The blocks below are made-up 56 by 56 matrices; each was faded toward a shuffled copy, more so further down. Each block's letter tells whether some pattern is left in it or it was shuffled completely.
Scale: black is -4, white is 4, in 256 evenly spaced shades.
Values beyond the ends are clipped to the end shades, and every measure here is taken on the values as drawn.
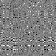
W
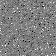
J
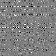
W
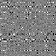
W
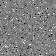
J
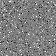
J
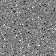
J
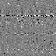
W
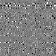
W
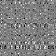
W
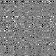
W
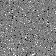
J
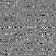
W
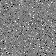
J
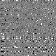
W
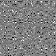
W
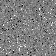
J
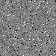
J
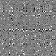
W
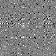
W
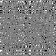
W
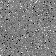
J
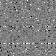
W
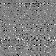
W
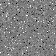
J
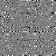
W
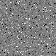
J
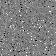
J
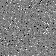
J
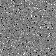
J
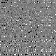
W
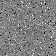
J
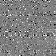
W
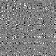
W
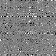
W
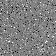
J
